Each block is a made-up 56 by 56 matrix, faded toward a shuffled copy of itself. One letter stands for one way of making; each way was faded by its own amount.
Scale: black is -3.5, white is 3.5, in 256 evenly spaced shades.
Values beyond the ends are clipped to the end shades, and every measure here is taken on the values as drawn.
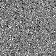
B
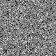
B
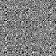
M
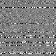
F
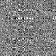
M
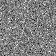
B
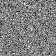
B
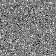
B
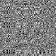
M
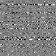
F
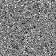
B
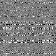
F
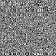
M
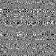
F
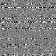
F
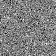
B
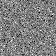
B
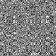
M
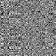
M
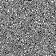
B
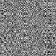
M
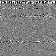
F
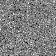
B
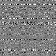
F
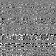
F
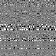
F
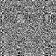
M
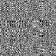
M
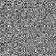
M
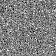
B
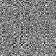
M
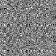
M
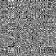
M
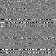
F
